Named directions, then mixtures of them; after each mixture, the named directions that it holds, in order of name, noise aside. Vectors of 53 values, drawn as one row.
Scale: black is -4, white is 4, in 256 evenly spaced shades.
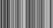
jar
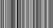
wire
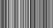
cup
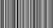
cup, wire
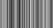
cup, wire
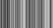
jar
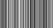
cup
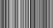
cup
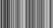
jar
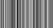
wire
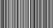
cup, wire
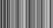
jar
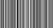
cup, wire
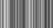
jar, wire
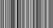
wire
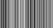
cup, jar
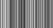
cup, jar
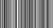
wire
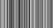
cup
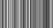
cup, jar
